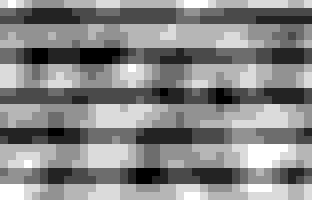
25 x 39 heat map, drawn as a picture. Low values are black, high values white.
Stripes running across repeat 5 times from top to bottom. On average the colour sits 50% of the way up the scale. The top left is the ninth with the lowest average.
